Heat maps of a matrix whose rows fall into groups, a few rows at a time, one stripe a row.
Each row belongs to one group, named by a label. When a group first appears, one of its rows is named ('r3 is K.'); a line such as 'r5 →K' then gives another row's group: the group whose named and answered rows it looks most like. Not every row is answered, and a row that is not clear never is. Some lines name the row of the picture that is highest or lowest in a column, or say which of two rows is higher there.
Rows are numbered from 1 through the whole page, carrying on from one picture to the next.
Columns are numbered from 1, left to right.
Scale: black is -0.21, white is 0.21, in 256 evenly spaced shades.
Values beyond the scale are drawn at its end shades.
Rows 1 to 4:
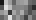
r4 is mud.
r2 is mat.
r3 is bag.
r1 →mat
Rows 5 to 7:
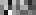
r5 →bag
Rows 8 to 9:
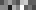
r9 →bag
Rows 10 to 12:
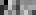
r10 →mud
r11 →mud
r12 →mat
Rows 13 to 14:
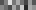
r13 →mud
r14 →bag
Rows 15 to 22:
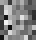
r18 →mud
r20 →bag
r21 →mud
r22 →mat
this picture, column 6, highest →18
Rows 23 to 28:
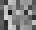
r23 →mud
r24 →mat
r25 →bag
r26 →mat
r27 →mud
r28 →mud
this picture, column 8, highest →25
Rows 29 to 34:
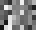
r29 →bag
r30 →mat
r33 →mud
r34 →mat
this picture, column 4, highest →32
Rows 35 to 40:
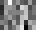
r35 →mud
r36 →mat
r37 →mat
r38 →mat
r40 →bag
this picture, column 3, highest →35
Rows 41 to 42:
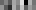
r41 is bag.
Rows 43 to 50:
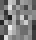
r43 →mud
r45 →mud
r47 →mat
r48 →mud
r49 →mud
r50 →mat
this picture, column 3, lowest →46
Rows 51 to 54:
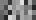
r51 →bag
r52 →mud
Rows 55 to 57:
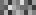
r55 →bag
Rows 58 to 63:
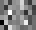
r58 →bag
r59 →mud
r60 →mud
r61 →bag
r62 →mat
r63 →mud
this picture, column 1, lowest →62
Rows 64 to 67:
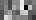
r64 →bag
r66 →mat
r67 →mat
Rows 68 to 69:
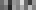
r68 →bag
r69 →bag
